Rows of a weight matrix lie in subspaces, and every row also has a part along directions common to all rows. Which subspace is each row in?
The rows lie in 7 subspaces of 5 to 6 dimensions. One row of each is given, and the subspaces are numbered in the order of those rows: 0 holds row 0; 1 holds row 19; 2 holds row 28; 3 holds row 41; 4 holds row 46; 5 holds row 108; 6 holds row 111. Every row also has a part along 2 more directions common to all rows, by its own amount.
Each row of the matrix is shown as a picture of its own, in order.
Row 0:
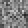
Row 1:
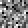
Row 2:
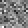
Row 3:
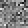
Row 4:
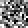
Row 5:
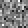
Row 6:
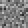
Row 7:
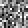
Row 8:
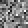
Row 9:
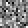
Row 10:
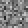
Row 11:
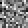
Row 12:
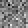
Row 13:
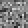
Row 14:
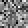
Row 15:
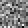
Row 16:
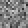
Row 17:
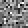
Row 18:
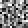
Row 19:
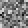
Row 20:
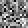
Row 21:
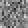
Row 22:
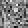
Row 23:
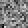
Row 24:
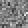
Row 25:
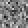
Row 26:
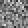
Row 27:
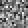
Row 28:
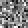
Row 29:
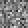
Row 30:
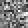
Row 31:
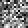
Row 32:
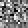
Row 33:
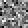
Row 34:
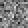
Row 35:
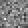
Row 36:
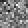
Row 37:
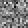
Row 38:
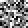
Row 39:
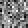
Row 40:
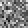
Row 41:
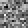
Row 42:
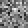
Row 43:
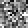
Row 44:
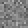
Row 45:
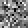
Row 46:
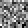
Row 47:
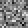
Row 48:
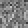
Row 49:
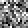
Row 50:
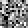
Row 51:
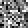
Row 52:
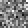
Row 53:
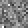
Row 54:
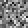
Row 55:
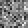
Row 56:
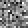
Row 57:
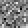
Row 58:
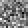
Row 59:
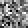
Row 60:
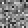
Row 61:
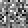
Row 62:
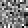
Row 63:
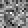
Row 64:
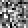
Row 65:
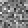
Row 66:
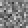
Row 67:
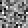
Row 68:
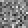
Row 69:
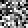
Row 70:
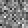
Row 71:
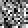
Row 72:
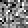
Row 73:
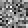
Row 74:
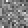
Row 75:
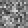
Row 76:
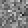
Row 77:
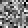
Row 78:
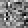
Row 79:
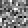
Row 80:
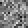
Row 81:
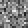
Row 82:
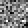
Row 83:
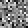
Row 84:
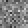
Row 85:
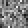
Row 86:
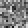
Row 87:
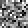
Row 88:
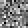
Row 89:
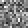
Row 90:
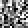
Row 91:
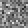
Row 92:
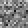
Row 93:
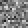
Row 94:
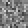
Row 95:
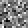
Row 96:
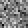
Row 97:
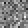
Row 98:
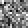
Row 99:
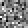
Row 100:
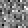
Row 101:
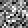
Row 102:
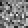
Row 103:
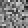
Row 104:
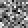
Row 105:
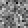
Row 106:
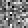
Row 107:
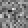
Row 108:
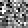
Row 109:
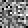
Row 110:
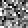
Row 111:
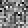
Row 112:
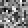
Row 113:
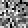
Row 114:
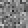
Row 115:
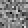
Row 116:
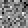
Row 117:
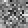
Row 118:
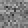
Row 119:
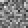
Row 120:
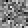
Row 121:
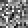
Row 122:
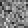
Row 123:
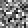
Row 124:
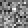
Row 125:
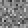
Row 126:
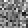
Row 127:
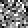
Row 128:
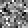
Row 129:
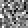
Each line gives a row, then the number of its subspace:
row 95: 3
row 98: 2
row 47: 4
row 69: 2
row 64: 1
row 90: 1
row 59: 2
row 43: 0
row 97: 5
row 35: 4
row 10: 4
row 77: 2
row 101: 4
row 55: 4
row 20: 4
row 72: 0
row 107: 1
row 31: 3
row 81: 3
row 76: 0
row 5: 0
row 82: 6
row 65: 2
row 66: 1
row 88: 6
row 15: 6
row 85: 0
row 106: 4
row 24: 3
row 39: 2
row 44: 0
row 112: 1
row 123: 5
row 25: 1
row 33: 3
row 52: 2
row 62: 6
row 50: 5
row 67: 6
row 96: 4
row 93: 3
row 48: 5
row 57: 4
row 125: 4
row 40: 5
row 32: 5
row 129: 1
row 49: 2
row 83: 3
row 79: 4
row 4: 1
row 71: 4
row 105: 2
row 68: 3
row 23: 3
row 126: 1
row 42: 5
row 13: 5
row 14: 3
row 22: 4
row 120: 3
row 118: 5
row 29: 4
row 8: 0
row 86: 6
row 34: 5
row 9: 1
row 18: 1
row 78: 4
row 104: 5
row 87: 0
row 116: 1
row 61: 0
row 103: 0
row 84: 4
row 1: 6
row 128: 2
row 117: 0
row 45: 5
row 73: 6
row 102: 1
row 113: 1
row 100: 0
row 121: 5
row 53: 3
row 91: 5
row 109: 6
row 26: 0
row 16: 1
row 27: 6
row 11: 6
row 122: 5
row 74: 3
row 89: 2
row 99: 5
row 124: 1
